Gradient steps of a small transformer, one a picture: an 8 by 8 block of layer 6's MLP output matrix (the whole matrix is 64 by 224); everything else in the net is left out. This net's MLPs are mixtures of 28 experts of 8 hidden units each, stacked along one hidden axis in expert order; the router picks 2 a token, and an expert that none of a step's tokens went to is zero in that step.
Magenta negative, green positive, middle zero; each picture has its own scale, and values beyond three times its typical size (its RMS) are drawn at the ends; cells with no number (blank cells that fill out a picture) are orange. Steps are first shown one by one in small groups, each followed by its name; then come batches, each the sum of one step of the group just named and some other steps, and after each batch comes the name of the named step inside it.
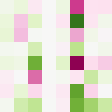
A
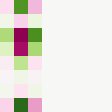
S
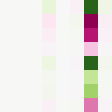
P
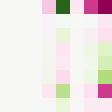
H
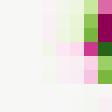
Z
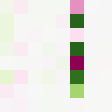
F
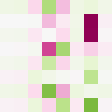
P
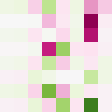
H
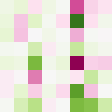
A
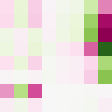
Z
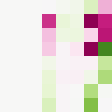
Z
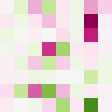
H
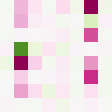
P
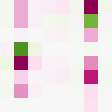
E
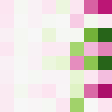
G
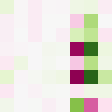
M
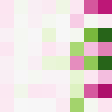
G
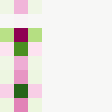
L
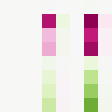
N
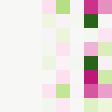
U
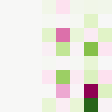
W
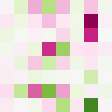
N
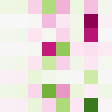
N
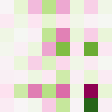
W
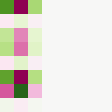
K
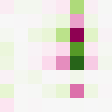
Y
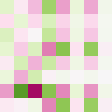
K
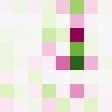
Y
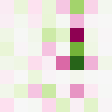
Y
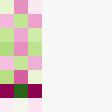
K
